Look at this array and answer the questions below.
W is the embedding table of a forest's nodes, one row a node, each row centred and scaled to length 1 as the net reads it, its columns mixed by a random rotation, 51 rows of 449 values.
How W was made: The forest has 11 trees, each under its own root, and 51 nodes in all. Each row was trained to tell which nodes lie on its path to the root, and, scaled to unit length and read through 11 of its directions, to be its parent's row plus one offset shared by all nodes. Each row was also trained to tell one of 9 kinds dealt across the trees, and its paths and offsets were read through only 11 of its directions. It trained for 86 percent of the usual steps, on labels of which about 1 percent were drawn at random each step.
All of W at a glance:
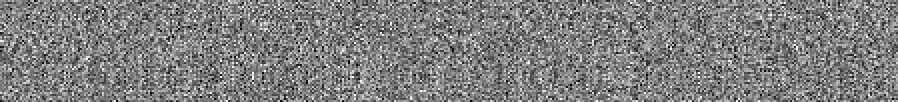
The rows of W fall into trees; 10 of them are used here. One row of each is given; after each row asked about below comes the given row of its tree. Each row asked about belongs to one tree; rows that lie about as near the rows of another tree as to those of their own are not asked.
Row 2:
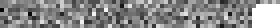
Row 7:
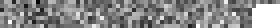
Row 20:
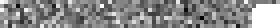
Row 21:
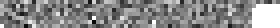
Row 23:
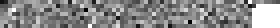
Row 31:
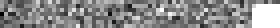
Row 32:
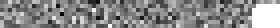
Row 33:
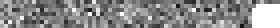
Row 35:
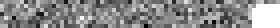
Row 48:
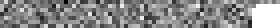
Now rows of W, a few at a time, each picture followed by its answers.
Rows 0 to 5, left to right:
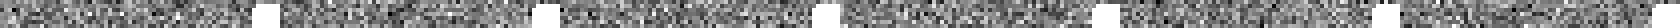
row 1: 7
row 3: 33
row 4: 7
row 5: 21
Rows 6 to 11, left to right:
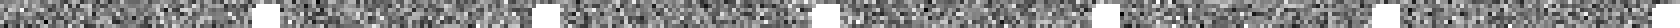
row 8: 31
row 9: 32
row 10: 21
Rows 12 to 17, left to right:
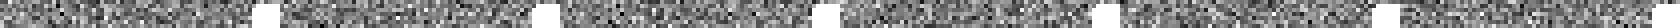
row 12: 32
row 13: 2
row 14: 32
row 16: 23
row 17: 7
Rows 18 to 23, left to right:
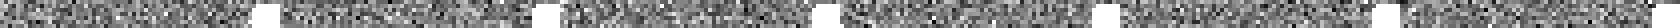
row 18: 35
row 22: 2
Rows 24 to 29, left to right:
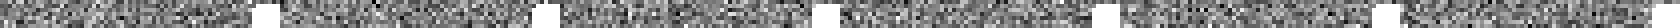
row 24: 20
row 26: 2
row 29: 35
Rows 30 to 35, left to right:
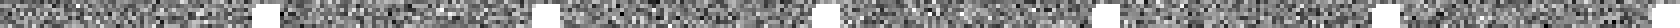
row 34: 20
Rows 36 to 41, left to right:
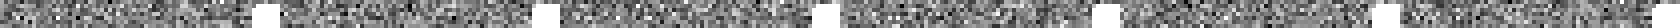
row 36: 33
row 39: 33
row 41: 33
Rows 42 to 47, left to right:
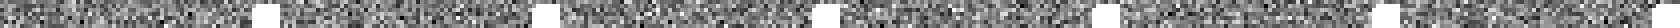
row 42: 31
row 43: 20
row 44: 21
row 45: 31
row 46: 35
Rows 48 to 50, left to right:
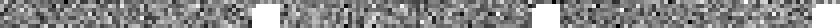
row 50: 2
